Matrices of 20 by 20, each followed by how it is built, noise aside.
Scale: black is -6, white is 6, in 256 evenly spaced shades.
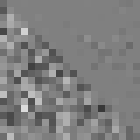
lower triangular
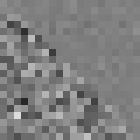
lower triangular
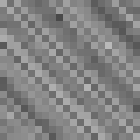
Toeplitz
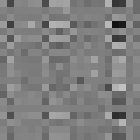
low rank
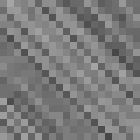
Toeplitz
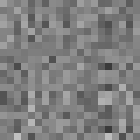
low rank
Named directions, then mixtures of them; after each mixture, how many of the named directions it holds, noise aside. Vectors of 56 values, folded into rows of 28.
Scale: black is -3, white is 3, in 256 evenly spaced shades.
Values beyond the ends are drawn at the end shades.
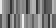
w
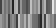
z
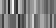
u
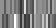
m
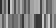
three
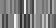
one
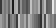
one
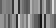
one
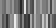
one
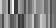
one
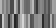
three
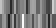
one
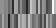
two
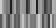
one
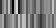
two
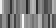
one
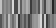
one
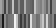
two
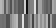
two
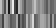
one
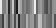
two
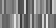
two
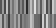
three
